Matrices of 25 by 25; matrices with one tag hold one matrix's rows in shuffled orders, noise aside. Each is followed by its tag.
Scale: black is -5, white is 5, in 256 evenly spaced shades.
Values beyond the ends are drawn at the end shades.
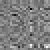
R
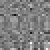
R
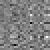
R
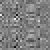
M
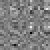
R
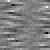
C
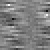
C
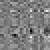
R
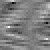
C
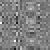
M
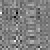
M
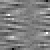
C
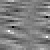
C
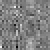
M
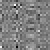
M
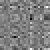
R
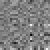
R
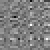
R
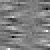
C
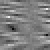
C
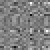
R
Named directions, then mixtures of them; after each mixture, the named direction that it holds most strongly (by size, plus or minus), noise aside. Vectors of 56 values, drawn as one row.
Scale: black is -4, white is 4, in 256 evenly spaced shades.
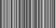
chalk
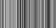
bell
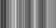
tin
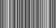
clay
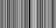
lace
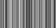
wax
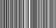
lace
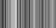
tin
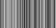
bell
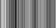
tin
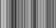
tin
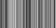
wax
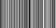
chalk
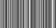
lace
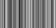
wax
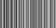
bell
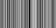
lace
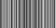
chalk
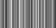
wax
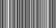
clay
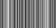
clay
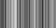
tin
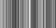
tin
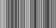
tin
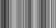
tin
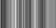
tin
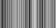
tin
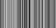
bell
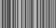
chalk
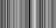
lace
